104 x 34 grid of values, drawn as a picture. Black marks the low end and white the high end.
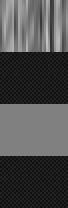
The table splits into 4 rows of 1 panel. Panel 1,1: middling, streaked downward, strong in contrast. Panel 2,1: very low, checkered, faint in contrast. Panel 3,1: middling, flat. Panel 4,1: very low, checkered, faint in contrast.
